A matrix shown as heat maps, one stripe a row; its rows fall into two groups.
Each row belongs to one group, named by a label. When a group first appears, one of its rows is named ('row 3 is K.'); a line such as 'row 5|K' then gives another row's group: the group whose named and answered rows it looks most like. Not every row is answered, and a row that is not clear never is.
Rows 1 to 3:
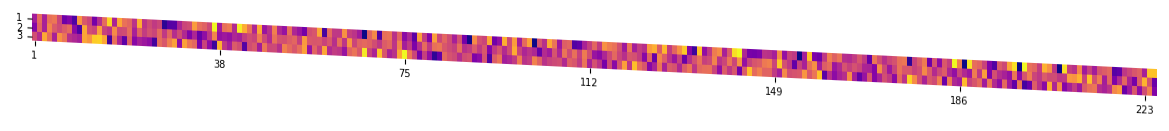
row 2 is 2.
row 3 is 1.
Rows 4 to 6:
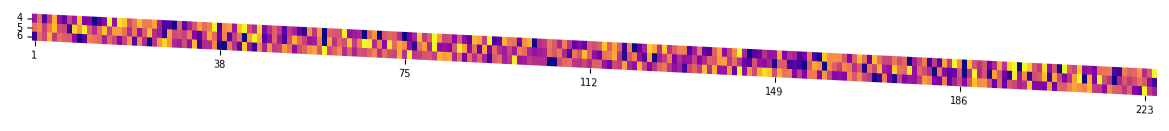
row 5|2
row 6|2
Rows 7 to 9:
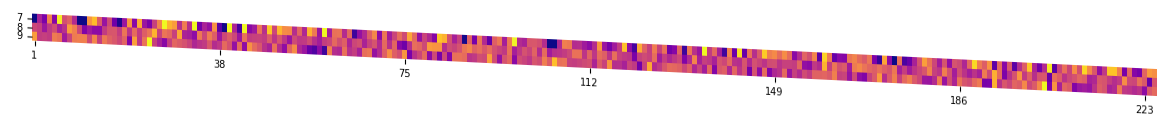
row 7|2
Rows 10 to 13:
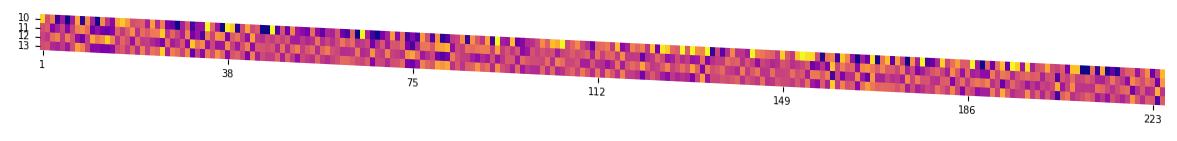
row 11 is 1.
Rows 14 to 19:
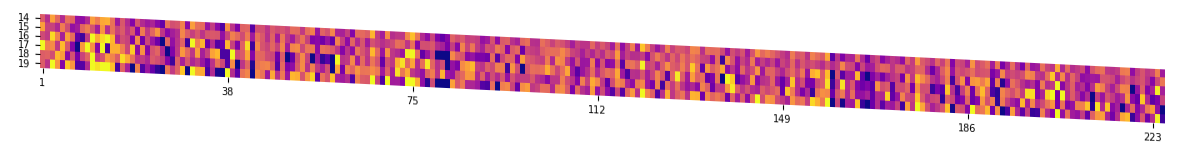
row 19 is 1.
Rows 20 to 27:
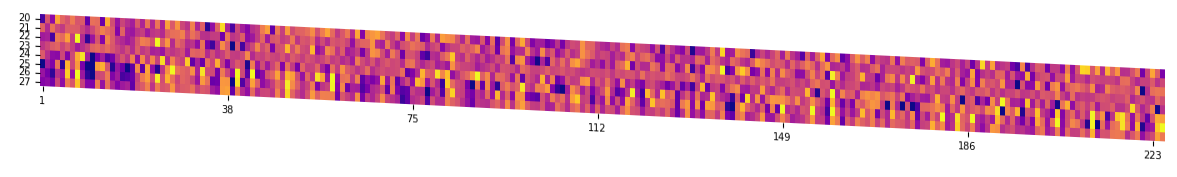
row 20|2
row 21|1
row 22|2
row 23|1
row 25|2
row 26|2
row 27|2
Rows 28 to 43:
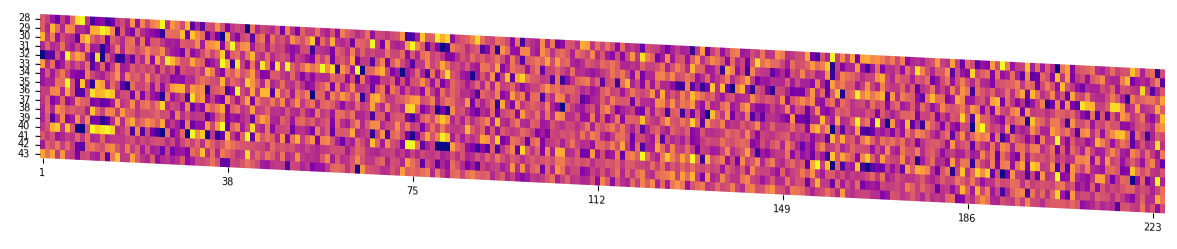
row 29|1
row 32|2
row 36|1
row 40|1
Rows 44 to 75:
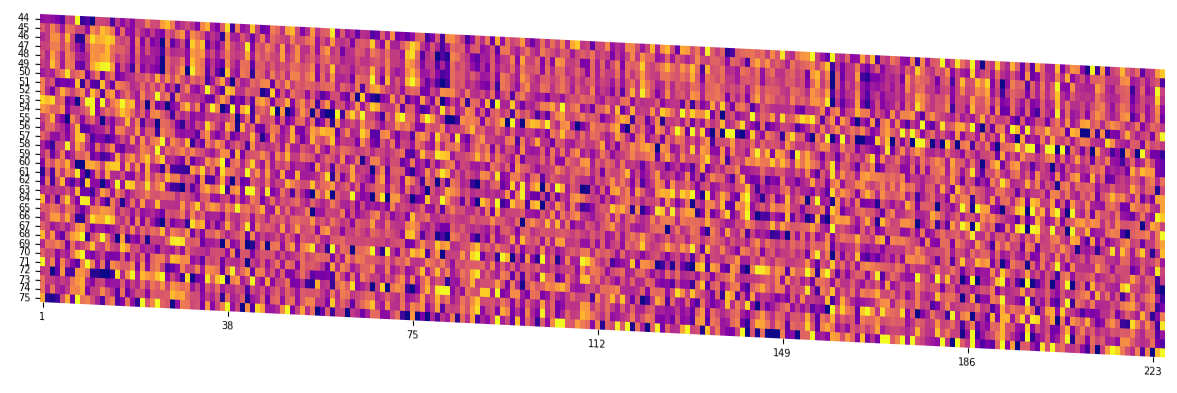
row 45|1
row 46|1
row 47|1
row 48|1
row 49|1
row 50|2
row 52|2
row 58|2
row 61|2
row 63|2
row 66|1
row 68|1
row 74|1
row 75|2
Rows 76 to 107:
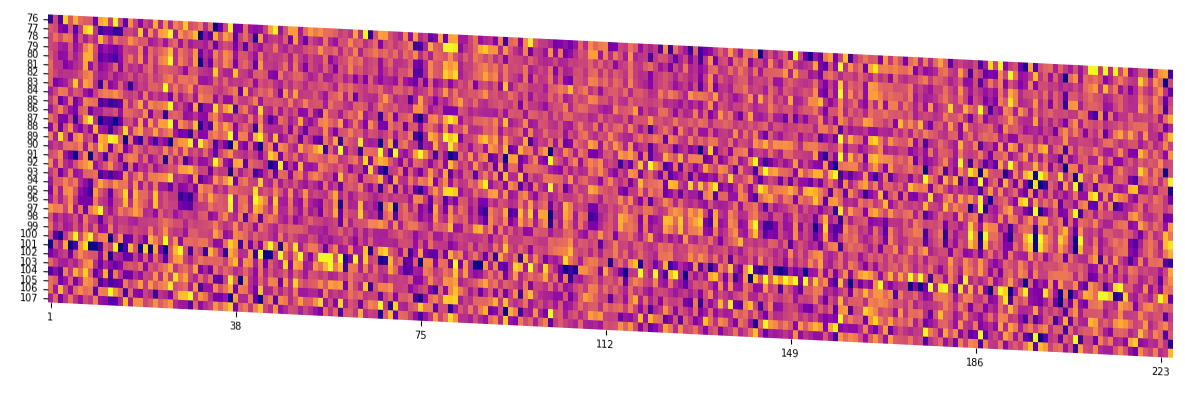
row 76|2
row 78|2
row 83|2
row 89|1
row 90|2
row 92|1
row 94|1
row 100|2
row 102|2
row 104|2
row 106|1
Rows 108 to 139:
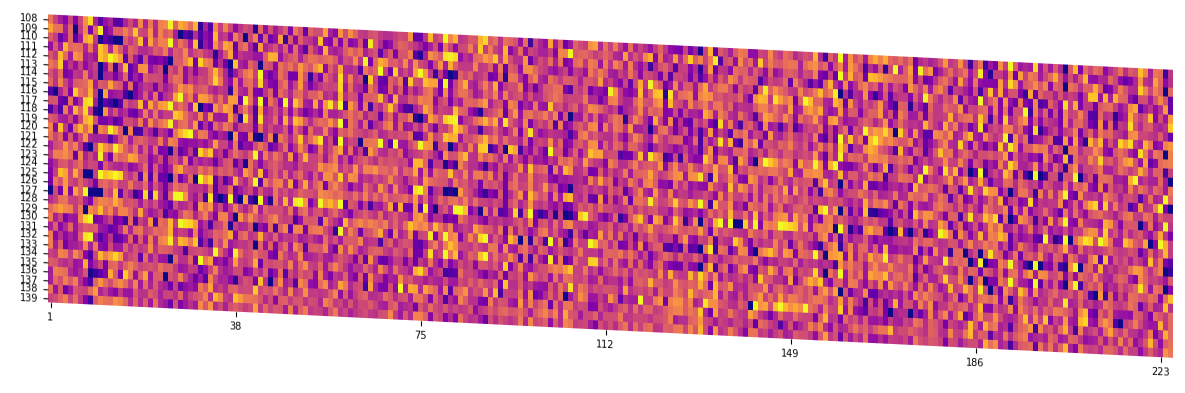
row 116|2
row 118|2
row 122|1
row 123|2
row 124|2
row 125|1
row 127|2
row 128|1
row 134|1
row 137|1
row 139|1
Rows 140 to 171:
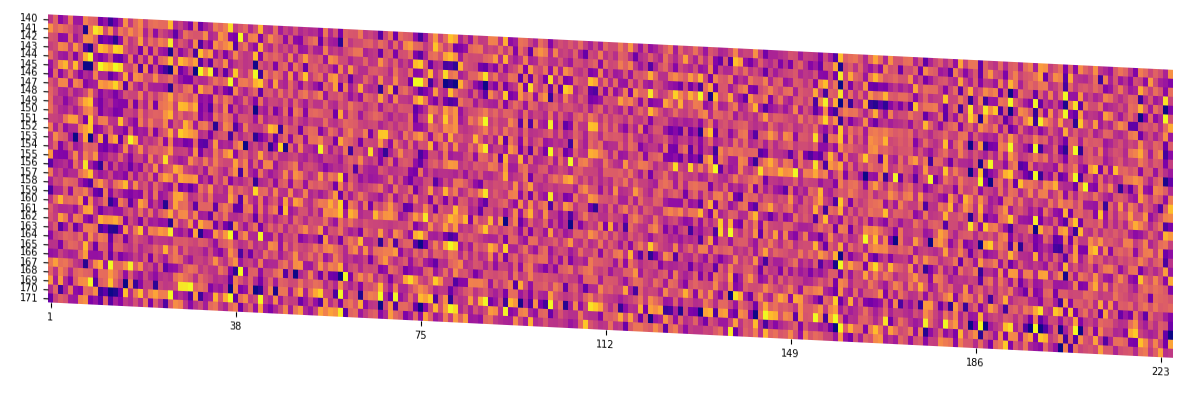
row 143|1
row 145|1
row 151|2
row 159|2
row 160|2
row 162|1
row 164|2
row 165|2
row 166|2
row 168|1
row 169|1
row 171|2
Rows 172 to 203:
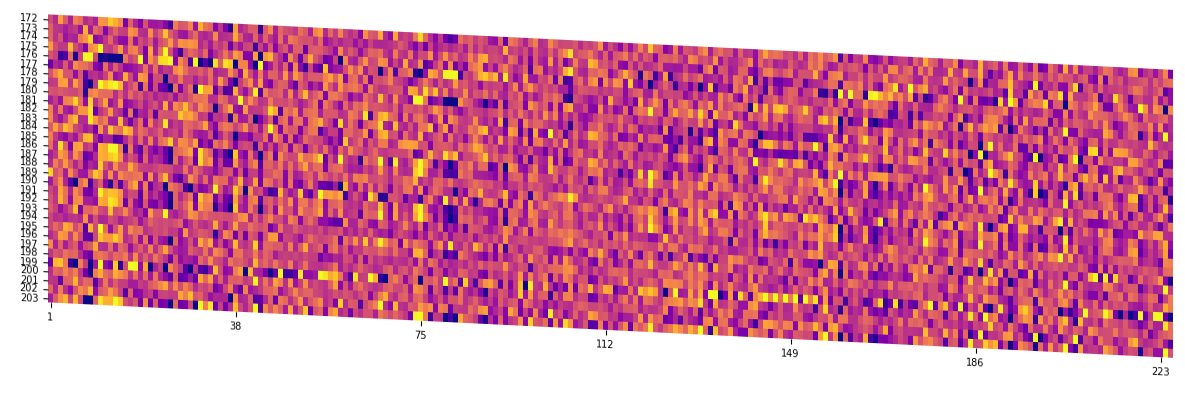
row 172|1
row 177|2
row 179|1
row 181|2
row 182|1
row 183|2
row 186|1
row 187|1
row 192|1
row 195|2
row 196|1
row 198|1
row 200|1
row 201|2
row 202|1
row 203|1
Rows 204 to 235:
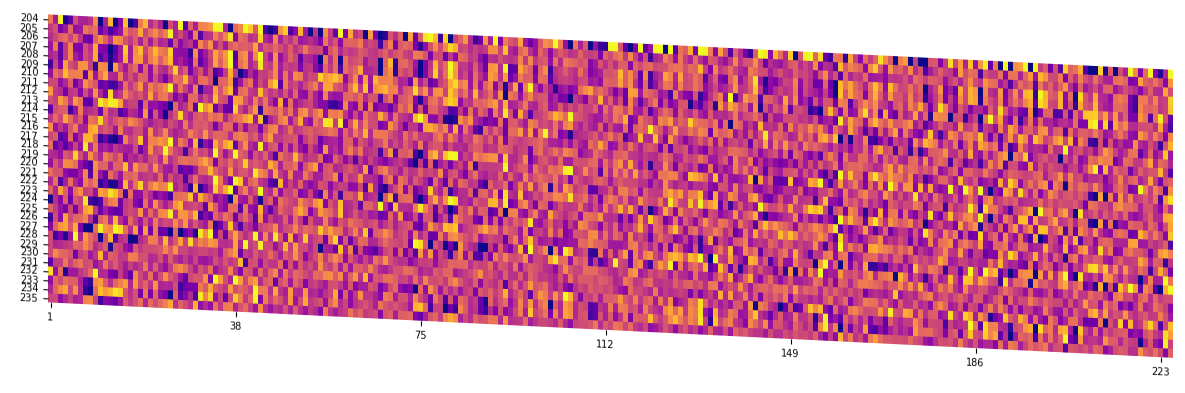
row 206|1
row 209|2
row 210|2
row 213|1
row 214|2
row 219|2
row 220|1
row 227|1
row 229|2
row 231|2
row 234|1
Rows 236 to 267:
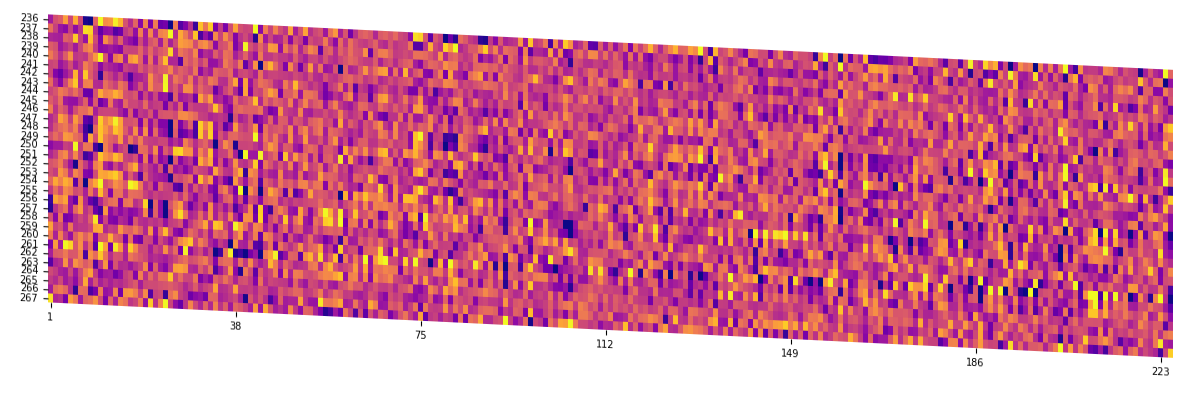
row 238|2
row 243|2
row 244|1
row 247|1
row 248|1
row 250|2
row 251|1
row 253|1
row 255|2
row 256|2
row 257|2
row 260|1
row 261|2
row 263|2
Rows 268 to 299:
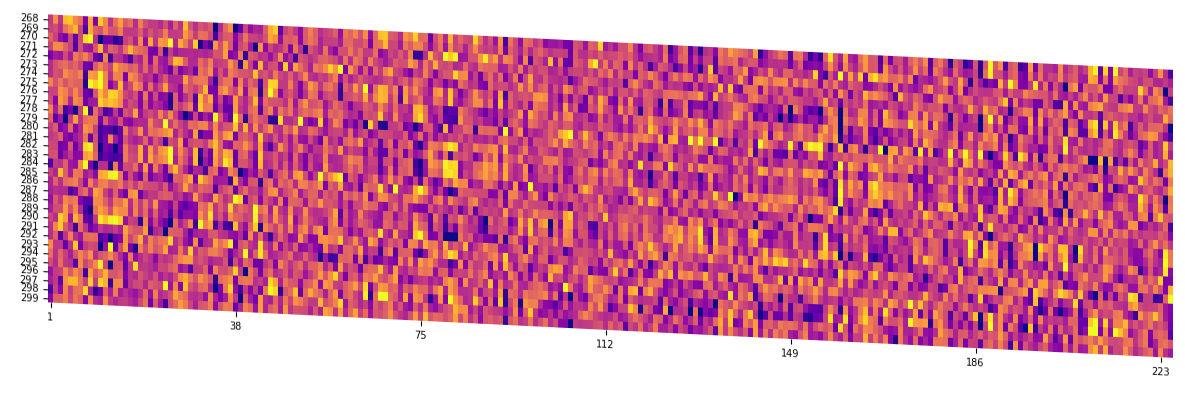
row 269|2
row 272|2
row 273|1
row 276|1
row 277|1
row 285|1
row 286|2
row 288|1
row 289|1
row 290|1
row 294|1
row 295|2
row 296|2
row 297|2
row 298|2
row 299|2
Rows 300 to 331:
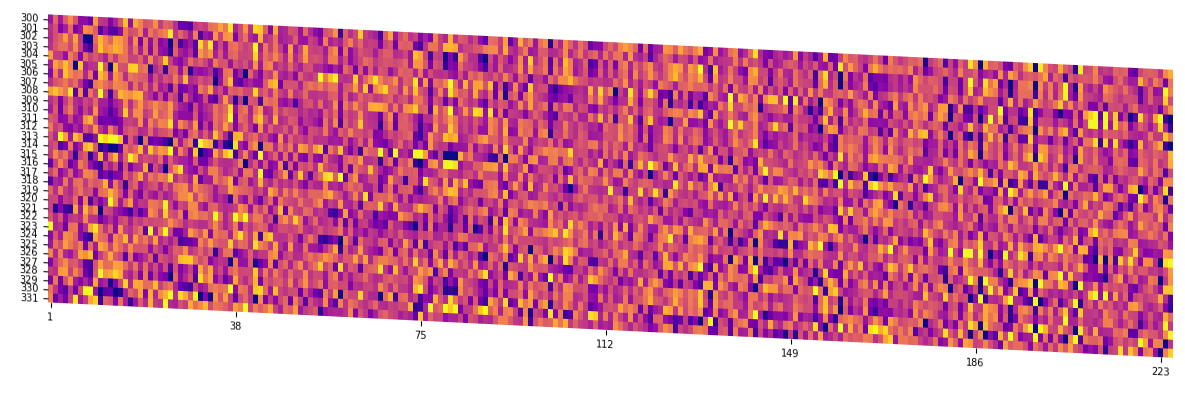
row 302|1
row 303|1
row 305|2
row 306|2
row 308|2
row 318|2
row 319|1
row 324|1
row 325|2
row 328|1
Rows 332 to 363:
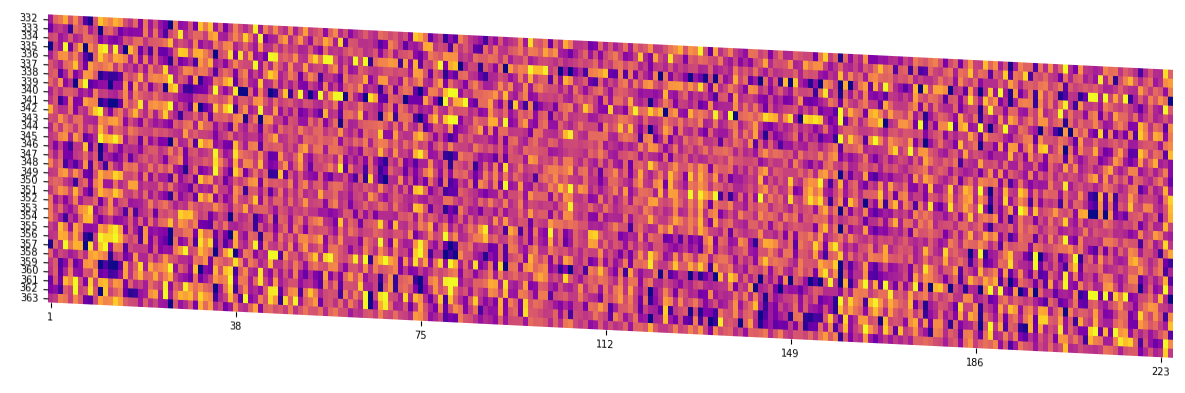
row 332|1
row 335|2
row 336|1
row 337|2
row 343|1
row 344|2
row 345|1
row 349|1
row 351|1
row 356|1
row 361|2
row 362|2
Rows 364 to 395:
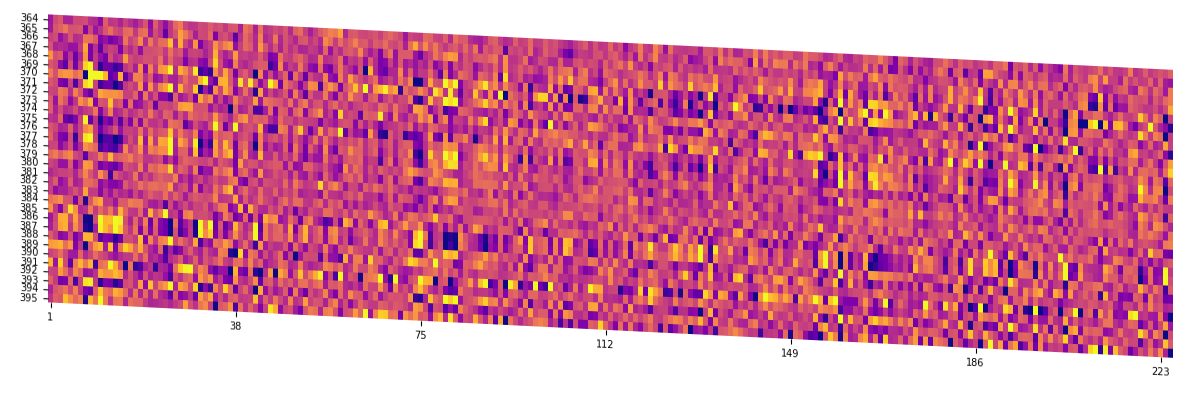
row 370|2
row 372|1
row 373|1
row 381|2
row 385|2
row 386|1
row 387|1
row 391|1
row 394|1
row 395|2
